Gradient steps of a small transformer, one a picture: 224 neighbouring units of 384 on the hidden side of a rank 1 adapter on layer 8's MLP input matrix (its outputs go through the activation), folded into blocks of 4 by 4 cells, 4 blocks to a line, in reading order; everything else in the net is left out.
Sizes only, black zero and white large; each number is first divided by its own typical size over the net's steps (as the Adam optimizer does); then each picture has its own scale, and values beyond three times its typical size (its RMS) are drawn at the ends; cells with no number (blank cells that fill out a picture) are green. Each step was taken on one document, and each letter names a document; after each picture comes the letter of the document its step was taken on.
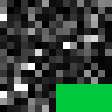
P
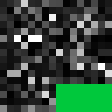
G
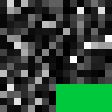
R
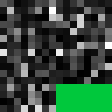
G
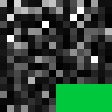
G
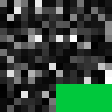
G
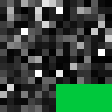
G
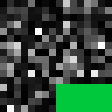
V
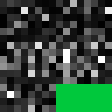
V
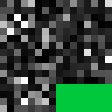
P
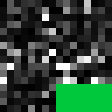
V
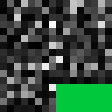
P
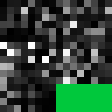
V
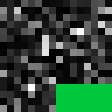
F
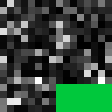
P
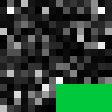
R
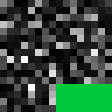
F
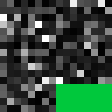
F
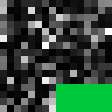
F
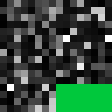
G
